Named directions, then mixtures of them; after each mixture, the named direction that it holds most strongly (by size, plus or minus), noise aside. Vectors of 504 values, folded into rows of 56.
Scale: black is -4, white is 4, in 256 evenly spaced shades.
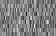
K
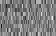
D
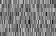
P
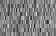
K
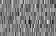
P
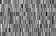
P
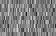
K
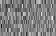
D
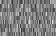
P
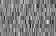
K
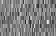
K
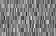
K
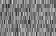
P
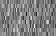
K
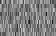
P
